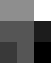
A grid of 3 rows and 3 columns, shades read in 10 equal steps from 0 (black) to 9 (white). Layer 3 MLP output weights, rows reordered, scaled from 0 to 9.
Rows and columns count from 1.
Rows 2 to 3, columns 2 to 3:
3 1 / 3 0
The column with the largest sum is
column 2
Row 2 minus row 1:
-2 -2 -8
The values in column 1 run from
2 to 5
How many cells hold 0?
1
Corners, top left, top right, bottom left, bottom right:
5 9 2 0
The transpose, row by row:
5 3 2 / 5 3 3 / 9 1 0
